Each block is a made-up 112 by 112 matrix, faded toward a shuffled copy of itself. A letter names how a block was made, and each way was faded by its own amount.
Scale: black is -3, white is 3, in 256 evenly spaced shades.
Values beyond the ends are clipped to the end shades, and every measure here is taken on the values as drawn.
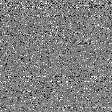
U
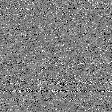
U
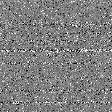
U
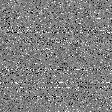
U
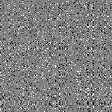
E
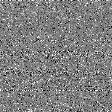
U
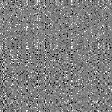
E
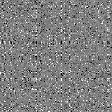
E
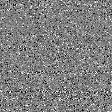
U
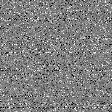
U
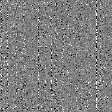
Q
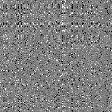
E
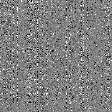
Q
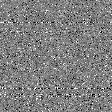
U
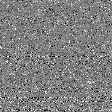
U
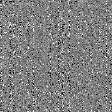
Q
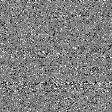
U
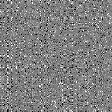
E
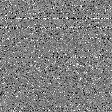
U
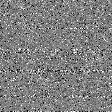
U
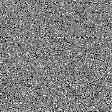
U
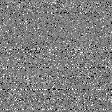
U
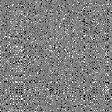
E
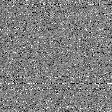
U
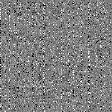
Q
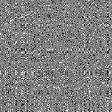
E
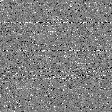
U
